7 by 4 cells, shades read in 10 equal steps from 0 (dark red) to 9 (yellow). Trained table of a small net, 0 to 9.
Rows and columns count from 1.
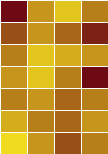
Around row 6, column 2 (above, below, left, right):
6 6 7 4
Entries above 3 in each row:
3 2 4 3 4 4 3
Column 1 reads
0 3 5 6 5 7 9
